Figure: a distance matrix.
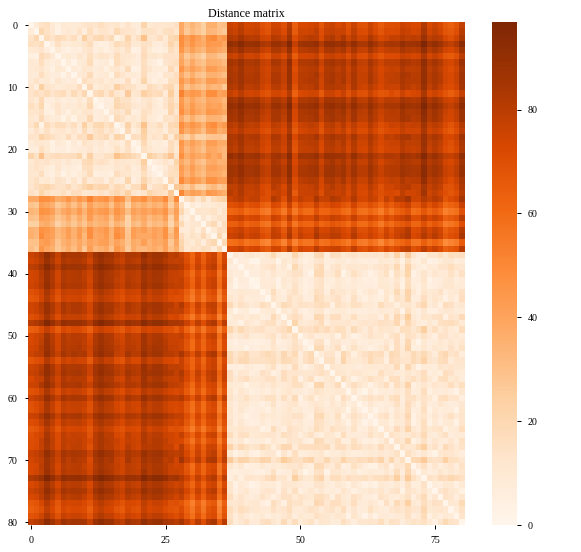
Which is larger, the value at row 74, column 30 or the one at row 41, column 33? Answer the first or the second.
the second
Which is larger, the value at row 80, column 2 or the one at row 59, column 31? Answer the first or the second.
the first
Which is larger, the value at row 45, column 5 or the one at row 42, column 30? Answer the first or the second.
the first
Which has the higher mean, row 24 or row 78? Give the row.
24
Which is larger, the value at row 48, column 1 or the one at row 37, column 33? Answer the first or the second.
the first
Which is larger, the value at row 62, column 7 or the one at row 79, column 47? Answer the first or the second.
the first
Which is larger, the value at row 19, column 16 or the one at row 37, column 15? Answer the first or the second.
the second
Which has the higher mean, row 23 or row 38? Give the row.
23
